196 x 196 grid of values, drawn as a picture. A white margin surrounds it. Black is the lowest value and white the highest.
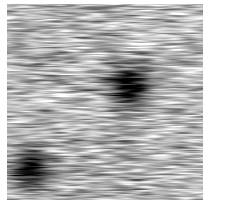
Dips: two. Histogram: skewed, a long tail of low values. Mirror symmetry: none.
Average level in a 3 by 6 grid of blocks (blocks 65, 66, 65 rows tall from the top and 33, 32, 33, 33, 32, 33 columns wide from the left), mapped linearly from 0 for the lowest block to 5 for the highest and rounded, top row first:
445455 / 555035 / 034455
